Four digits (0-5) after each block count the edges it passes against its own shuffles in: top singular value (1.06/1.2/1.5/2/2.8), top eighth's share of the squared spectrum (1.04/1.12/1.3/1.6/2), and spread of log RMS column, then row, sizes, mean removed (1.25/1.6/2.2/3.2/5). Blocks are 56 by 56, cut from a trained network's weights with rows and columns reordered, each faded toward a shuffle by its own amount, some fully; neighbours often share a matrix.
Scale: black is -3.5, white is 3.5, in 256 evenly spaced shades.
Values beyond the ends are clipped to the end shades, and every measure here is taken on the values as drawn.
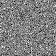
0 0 0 0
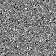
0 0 0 0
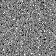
0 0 0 0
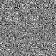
3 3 0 2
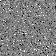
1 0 0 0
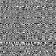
4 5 1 4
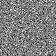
0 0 0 0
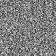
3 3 0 0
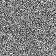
0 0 0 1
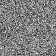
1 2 0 0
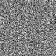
3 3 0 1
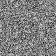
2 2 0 0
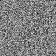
2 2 0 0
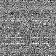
3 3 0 2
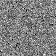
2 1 0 0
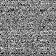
3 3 0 1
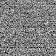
3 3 0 1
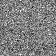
1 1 0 0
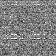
3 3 0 2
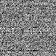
3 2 0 1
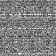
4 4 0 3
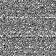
3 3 0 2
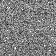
1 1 0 0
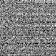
3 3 0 2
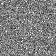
0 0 0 0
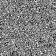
1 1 0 0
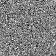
0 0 0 0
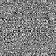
3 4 1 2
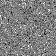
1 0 0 0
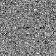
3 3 2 2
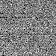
2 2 0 0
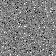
0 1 0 0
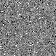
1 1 0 0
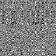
3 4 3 2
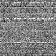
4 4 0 2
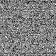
2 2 0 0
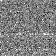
2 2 0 1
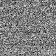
1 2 0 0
